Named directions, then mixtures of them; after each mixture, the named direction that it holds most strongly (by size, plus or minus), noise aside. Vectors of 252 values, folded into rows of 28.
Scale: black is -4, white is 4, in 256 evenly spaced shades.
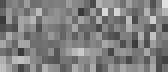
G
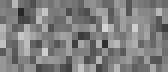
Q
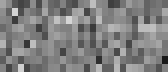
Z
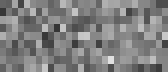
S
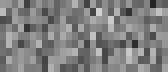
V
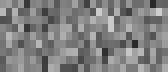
V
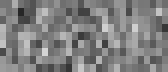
Q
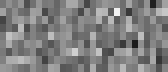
V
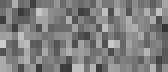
Q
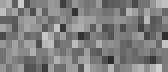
S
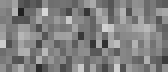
Q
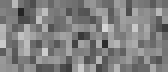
Q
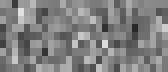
Q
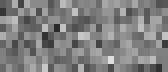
S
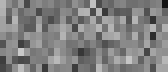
G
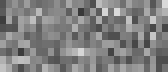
G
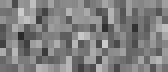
Q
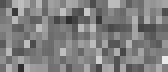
Z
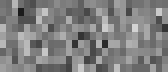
Q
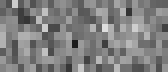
Q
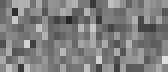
Z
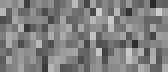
V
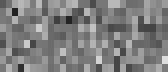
Z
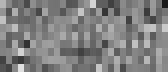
G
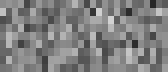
V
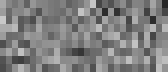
G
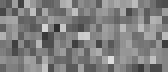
S
